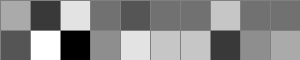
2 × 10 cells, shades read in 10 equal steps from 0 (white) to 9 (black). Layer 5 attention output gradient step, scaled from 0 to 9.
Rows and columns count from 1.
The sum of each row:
44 38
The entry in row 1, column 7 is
5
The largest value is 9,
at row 2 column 3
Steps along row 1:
up down up up down same down up same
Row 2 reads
6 0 9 4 1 2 2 7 4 3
